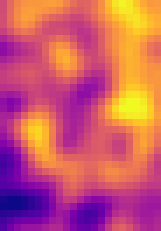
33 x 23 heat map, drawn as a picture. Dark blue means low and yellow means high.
Lone odd cells: none. Mirror symmetry: none. Histogram: bell-shaped. Slope: up to the top right. Ninth with the lowest average: bottom left. Grain: blotchy.
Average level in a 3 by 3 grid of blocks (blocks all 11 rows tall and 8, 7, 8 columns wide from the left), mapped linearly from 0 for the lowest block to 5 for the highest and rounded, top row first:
3 3 5 | 3 2 5 | 0 2 2
